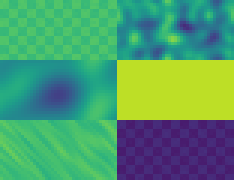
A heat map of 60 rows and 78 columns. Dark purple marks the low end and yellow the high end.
It is made of 3 by 2 panels. Panel 1,1: high, checkered, faint in contrast. Panel 1,2: middling, blotchy, strong in contrast. Panel 2,1: middling, smooth, strong in contrast. Panel 2,2: very high, flat. Panel 3,1: high, slanting down to the right, faint in contrast. Panel 3,2: very low, checkered, faint in contrast.
